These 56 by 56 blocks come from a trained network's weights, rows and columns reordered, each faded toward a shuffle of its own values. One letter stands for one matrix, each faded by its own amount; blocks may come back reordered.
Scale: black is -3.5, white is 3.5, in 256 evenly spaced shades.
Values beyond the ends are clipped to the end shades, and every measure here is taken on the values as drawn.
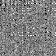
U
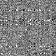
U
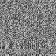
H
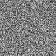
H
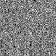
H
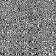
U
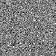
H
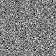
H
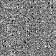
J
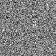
H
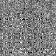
U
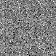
J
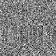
H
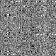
U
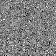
J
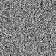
H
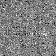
J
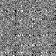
U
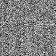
J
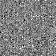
J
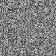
H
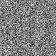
J
